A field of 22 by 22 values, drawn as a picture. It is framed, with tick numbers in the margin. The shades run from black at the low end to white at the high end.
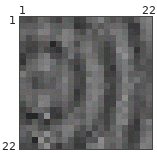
In the bottom left lies a patch that is rougher than the rest. Rings spread out from the middle left. Values change most from cell to cell in the bottom left. Stripes running up and down repeat 5 times from left to right.
